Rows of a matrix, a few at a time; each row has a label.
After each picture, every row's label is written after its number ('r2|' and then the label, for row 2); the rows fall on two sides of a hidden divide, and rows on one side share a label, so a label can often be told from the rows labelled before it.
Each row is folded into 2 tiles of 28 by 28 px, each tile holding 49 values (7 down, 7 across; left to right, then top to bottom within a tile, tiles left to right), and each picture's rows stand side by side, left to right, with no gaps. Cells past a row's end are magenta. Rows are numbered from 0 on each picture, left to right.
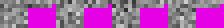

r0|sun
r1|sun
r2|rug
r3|sun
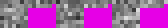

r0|sun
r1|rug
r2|sun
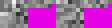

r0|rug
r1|sun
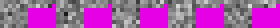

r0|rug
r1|rug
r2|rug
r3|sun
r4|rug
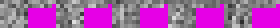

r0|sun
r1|sun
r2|sun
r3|sun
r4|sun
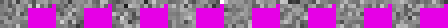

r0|rug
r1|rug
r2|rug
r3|sun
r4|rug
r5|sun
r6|rug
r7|rug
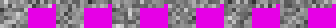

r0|rug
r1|rug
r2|rug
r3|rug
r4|sun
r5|sun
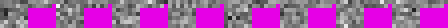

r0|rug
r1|sun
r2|sun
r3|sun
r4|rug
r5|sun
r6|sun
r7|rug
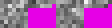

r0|sun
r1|rug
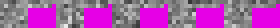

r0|rug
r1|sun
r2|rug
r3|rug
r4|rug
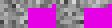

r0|sun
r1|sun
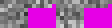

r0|sun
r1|rug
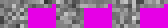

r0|sun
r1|rug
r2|sun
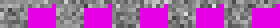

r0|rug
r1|rug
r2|sun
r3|rug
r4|sun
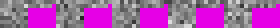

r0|sun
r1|rug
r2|rug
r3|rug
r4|rug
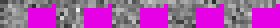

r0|sun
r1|sun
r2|sun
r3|rug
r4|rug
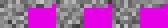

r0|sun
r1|sun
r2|rug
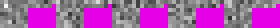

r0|rug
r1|sun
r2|rug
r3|sun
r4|rug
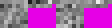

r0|rug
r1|rug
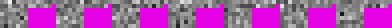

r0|sun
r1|sun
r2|rug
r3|sun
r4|sun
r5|sun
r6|rug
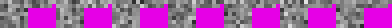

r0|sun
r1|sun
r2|sun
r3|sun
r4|rug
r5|sun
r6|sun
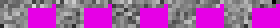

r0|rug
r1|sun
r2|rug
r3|sun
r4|sun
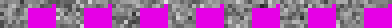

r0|sun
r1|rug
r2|rug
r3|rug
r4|sun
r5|sun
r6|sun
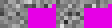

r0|sun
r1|rug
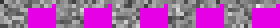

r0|sun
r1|rug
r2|rug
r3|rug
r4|rug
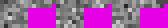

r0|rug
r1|rug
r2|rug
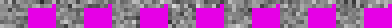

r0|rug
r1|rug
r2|rug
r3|rug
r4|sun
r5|rug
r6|rug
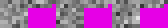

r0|sun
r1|rug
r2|sun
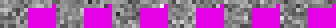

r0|rug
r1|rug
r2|rug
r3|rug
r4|sun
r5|sun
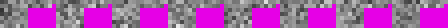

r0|rug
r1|rug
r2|sun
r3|rug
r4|rug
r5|sun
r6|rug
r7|rug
